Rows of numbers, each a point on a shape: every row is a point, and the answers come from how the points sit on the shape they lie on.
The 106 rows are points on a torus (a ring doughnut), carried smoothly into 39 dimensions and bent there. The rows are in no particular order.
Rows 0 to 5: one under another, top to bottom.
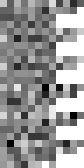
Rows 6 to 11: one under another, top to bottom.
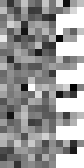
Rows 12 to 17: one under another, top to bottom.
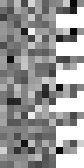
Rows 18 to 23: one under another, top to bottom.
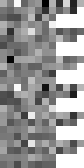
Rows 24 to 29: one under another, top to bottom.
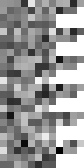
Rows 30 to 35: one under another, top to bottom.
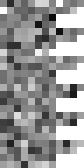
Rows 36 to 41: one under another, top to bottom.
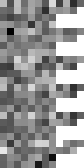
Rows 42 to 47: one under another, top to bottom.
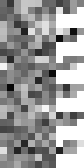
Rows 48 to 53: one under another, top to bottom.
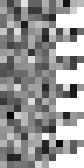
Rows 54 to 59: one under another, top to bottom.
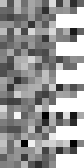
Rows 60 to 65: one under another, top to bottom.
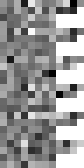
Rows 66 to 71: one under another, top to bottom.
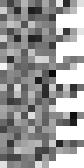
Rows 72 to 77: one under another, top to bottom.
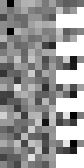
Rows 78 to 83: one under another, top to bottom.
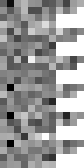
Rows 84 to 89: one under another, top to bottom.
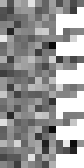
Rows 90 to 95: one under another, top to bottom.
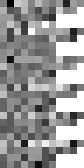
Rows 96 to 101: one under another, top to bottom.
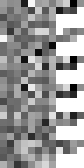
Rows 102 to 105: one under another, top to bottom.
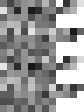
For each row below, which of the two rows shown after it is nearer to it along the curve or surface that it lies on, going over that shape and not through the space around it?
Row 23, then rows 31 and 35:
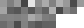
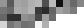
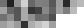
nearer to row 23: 35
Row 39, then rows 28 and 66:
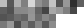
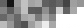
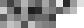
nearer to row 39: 28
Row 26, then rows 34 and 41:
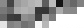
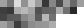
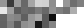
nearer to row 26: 34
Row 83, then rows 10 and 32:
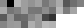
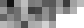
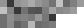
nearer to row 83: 32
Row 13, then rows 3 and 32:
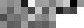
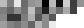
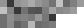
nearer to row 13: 32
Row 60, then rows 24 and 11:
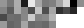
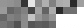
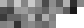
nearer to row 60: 24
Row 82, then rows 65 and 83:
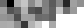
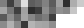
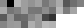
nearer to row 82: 65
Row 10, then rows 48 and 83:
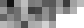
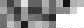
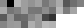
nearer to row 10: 48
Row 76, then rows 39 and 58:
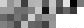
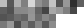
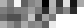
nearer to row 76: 58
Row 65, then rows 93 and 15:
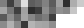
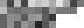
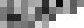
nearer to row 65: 93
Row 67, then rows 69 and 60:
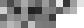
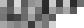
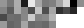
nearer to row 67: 60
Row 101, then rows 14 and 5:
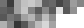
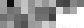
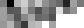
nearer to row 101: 5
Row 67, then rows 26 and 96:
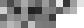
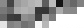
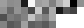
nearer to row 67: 96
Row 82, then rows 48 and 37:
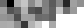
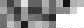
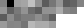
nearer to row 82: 48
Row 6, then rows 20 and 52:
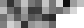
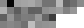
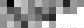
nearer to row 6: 52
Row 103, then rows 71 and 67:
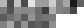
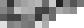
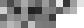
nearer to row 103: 71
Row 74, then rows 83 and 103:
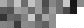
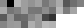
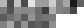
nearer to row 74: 103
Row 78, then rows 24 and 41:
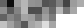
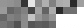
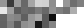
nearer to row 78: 41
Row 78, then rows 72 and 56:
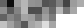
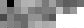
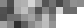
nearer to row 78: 56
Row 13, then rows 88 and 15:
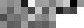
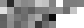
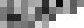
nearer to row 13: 88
